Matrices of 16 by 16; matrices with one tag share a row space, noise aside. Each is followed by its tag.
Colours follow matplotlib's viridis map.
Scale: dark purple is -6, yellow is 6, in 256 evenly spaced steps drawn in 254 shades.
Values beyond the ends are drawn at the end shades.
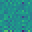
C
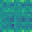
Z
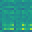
Z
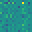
C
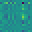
C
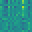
C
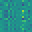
C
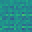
Z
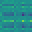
Z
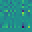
C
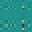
C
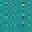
C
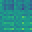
Z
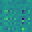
C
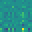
C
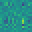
C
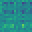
Z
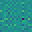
C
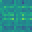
Z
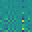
C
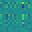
C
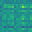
Z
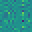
C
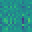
C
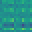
Z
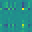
C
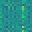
C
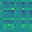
Z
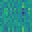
C
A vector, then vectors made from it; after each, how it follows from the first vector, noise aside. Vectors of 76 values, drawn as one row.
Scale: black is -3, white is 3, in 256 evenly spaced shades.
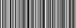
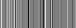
partly zeroed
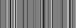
partly zeroed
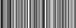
sign-scrambled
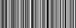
reversed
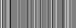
partly zeroed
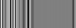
partly zeroed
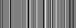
partly zeroed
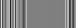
partly zeroed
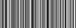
reversed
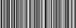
negated
